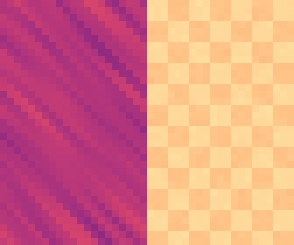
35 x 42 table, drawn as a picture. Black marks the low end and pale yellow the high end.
It is made of 1 by 2 panels. Panel 1,1: middling, slanting down to the right, faint in contrast. Panel 1,2: very high, checkered, faint in contrast.
